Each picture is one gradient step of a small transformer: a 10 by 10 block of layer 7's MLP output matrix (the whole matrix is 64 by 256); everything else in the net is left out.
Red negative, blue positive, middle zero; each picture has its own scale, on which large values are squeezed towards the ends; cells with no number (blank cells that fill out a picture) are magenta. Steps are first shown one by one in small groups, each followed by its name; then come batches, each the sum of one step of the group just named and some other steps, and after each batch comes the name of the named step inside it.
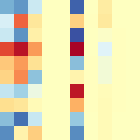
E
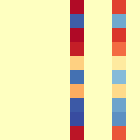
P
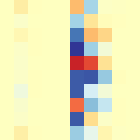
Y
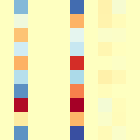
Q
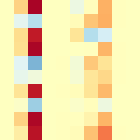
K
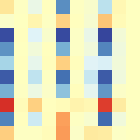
Q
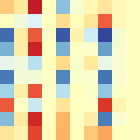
K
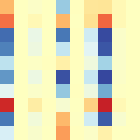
P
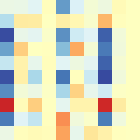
E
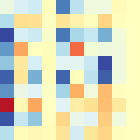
E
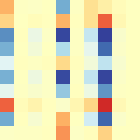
Q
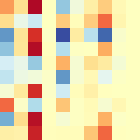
K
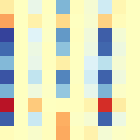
P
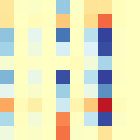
Q
